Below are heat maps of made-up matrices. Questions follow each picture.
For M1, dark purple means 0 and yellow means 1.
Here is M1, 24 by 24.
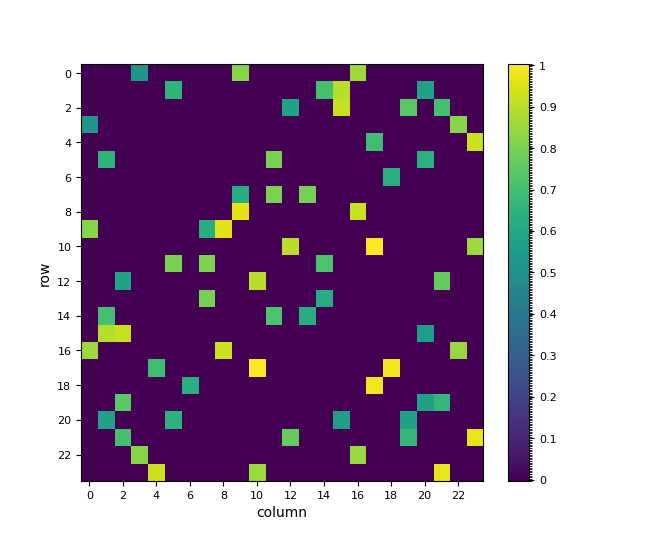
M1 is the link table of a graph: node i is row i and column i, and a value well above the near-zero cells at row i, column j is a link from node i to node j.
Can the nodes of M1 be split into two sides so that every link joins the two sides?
no
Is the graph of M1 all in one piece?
yes
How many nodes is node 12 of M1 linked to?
3
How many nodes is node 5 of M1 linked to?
3
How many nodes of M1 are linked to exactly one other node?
1
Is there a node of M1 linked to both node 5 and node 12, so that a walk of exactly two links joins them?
no
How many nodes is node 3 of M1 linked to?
2
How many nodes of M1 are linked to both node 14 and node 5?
2
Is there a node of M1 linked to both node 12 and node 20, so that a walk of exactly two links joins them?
no
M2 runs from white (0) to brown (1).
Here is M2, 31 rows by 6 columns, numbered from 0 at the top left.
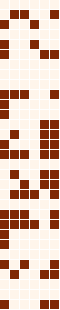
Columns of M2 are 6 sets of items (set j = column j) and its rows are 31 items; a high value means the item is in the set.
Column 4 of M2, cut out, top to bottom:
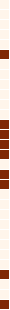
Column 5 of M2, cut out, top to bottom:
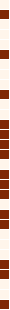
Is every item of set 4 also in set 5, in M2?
yes
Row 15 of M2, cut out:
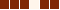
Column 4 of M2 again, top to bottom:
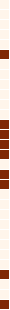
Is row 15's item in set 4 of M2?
yes
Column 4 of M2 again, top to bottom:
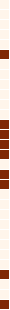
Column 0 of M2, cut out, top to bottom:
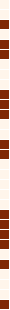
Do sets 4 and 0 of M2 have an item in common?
yes
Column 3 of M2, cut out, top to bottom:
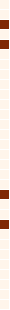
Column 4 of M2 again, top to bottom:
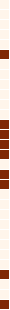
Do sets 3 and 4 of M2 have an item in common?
no
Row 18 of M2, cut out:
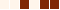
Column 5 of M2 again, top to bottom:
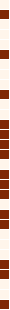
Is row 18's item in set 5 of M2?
yes
